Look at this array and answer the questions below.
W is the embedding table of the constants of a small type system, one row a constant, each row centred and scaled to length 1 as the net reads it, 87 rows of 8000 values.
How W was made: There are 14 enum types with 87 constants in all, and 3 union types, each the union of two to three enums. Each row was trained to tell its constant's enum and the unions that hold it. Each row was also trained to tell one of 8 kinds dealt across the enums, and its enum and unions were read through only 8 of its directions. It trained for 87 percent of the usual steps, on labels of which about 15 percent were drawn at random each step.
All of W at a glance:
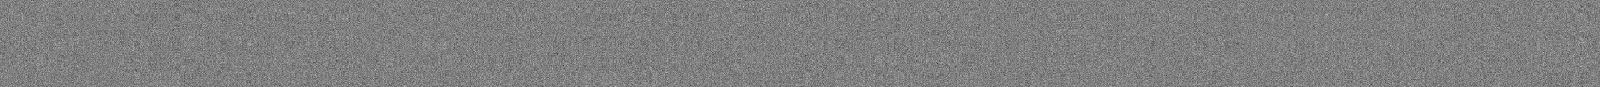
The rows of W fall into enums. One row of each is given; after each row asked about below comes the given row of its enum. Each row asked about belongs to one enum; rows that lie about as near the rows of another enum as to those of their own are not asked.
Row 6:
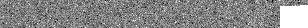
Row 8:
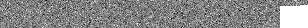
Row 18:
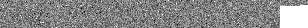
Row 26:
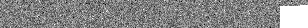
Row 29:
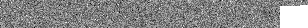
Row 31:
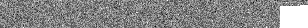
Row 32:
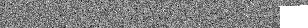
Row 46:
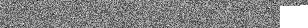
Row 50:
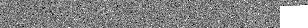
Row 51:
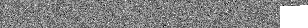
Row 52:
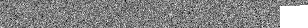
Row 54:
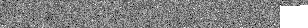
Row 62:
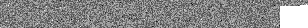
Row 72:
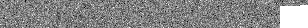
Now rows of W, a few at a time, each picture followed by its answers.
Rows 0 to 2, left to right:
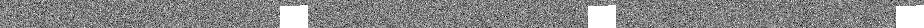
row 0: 31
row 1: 62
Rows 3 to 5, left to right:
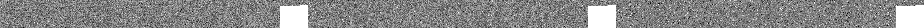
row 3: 6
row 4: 54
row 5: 6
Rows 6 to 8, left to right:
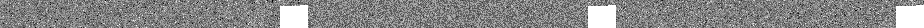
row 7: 32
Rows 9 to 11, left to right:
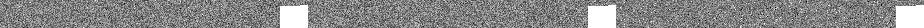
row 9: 8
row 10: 62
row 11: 54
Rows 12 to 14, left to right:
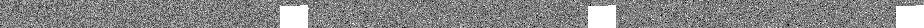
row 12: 51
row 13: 72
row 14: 26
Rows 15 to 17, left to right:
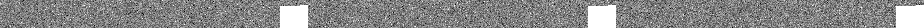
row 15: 50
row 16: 31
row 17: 52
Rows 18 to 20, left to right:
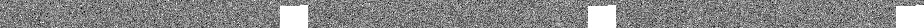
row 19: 6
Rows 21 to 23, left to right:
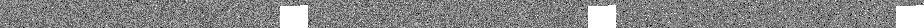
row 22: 62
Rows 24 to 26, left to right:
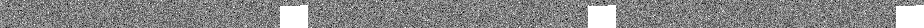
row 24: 72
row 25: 6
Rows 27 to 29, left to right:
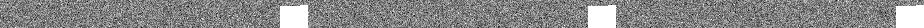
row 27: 62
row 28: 54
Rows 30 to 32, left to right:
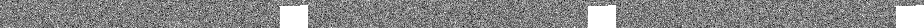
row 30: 32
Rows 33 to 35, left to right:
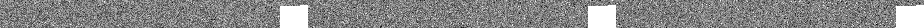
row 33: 46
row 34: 32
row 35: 54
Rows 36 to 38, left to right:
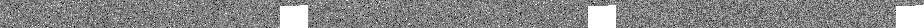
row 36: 6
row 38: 31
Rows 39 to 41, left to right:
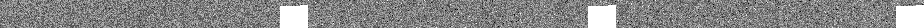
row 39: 31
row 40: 72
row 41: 50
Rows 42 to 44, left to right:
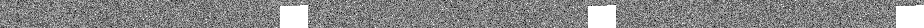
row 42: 31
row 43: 50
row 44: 26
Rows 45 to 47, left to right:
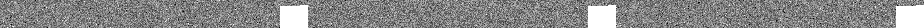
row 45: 50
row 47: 8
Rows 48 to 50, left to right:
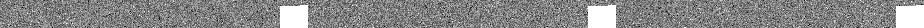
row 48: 8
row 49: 31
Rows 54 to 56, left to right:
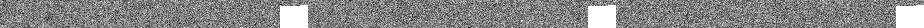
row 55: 29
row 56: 62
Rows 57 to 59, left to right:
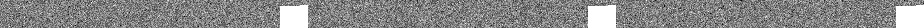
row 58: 26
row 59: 8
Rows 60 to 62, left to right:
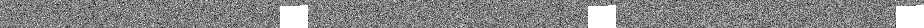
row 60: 72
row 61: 72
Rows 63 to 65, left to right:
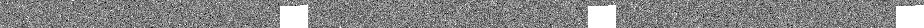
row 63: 8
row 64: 54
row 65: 50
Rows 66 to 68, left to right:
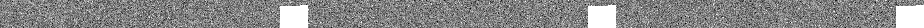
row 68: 8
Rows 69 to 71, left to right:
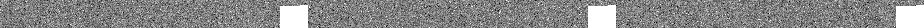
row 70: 18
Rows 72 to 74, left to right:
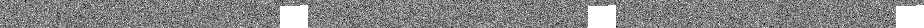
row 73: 32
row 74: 51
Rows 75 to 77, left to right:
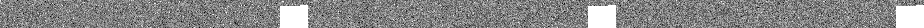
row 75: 46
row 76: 54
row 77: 32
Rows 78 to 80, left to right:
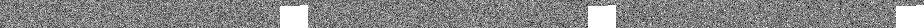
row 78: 51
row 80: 46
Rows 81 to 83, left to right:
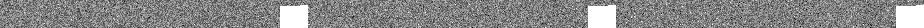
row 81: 32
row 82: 51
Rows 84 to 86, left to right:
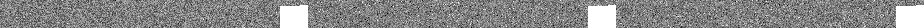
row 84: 18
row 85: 46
